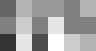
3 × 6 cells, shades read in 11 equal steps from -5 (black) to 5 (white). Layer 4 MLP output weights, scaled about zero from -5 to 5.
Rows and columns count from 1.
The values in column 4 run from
1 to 5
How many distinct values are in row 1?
4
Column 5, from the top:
0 0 3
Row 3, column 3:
-2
